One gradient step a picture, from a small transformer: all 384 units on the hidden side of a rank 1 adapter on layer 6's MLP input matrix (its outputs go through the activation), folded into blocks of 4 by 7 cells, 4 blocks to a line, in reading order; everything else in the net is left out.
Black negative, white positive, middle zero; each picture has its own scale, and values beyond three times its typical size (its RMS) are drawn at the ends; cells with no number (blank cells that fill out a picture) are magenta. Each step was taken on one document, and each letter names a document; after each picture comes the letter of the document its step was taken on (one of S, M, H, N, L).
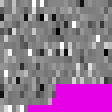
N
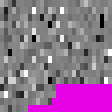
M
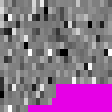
N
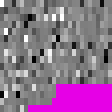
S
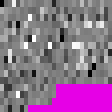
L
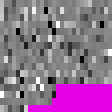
M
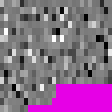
S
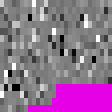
L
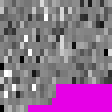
S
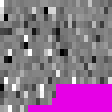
N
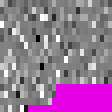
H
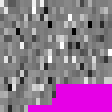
M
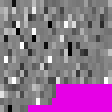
M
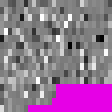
H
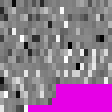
H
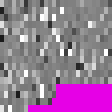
H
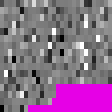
L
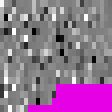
N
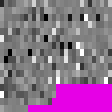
L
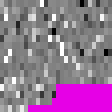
M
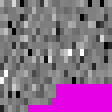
S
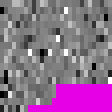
S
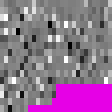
M
